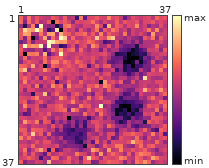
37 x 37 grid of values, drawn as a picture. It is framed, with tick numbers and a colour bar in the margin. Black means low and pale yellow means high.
Dips: three. Mirror symmetry: none. Odd patch: rougher, in the top left. Roughest part: top left.
